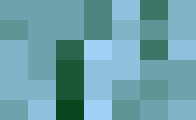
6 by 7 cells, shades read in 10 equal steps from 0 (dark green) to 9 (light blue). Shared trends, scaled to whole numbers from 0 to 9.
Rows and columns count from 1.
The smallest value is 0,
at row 6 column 3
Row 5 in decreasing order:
8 7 7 6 6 5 1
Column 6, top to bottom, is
3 5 3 6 5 6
